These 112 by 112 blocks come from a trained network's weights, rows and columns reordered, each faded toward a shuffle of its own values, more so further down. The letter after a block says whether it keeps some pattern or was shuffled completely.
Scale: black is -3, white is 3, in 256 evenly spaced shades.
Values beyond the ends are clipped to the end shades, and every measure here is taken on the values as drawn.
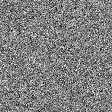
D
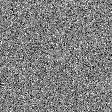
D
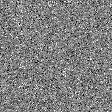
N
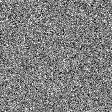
N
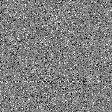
N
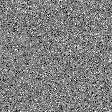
D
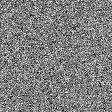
N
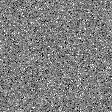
D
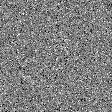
D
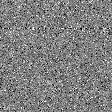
N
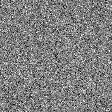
D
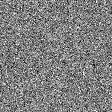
D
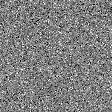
D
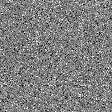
N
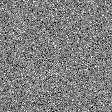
D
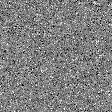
D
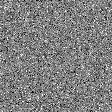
D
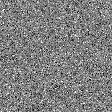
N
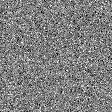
D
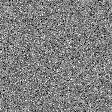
D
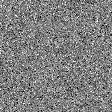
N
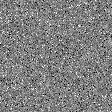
D
